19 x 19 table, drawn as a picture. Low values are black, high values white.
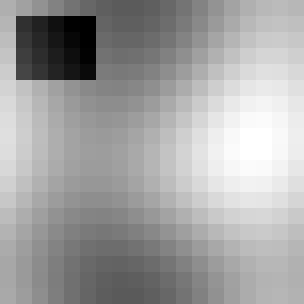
In the top left lies a patch that is lower than the rest. The middle right is the ninth with the highest average. Values change most from cell to cell in the top left. The ninth with the lowest average is the top left. No regular stripes run through it.
